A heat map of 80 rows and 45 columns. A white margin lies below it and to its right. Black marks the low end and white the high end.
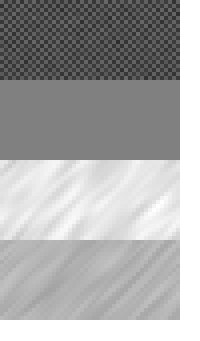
The table splits into 4 rows of 1 panel. Panel 1,1: low, checkered. Panel 2,1: middling, flat. Panel 3,1: very high, slanting up to the right, faint in contrast. Panel 4,1: high, slanting up to the right, faint in contrast.
